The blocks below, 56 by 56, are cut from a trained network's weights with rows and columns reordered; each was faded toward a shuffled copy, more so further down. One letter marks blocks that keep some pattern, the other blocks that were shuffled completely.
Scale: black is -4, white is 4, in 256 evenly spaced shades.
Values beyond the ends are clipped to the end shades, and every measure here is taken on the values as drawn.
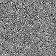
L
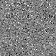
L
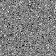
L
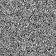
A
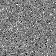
A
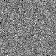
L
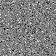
L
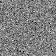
A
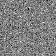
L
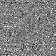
L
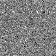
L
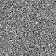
L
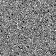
A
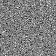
L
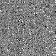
L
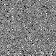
L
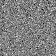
A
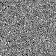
A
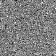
L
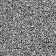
L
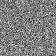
A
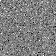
A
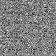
L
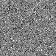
L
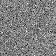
A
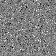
L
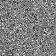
L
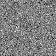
A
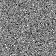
A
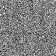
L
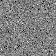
A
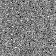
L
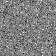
A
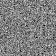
L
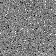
A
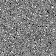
A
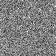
A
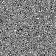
A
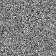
A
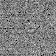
L
